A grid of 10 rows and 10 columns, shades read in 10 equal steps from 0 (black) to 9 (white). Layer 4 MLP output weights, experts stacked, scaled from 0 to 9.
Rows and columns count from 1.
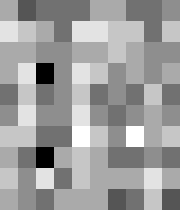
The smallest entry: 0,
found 2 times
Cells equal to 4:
22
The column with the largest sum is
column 5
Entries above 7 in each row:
0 3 0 2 0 2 2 0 2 0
